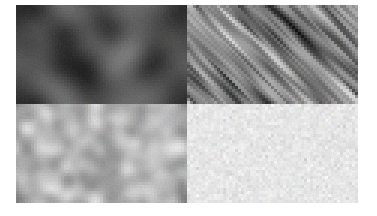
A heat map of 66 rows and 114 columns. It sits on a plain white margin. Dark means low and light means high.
The table splits into 2 rows of 2 panels. Panel 1,1: low, smooth. Panel 1,2: middling, slanting down to the right, strong in contrast. Panel 2,1: high, blotchy. Panel 2,2: very high, fine-grained, faint in contrast.
